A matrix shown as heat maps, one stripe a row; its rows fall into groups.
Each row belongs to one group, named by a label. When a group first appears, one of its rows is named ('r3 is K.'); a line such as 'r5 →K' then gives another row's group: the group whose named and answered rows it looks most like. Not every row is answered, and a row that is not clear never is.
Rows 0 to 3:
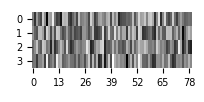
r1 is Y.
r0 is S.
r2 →S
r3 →Y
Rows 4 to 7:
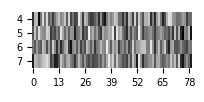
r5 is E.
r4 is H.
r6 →S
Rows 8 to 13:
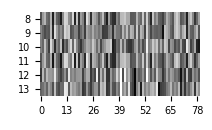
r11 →H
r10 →S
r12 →E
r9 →Y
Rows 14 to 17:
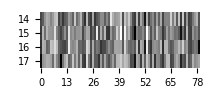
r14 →E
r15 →E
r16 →E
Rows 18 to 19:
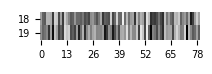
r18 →Y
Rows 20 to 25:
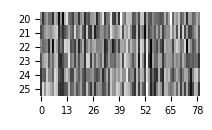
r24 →Y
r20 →Y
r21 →E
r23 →E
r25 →E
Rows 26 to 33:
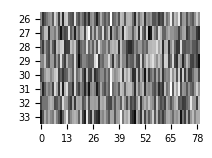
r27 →E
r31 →Y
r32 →H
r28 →S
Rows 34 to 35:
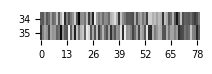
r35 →E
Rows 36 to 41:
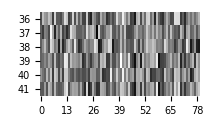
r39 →H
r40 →Y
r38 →S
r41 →H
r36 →H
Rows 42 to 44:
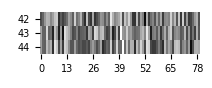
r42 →E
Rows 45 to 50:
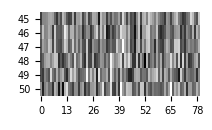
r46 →H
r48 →E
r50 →Y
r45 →H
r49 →S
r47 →H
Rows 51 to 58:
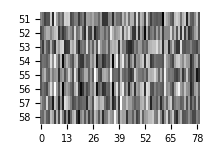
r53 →S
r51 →Y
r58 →S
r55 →S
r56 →Y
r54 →Y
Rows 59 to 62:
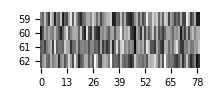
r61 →Y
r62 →S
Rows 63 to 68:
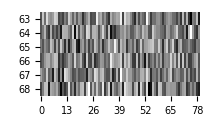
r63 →E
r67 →Y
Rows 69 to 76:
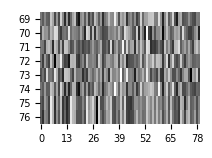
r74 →S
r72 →S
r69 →S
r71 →Y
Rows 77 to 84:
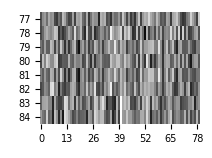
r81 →S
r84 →Y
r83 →H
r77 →H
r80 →E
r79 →S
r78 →E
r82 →S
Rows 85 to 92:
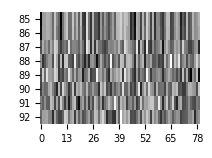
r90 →H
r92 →H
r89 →E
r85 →H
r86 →H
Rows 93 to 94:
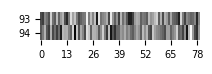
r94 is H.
